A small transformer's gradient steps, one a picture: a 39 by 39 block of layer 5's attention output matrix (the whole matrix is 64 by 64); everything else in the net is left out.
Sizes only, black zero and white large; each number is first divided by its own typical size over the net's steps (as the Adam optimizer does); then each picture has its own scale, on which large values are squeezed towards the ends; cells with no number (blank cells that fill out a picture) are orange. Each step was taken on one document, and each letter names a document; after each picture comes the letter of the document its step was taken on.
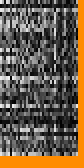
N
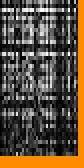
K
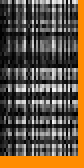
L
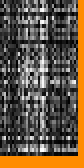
K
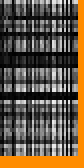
L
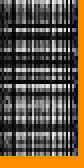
L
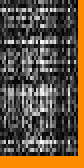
K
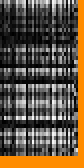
L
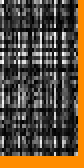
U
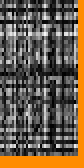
N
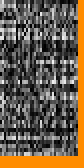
N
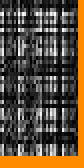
U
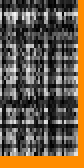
N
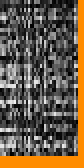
N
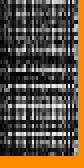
L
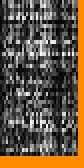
K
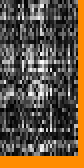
K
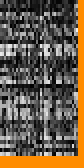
N
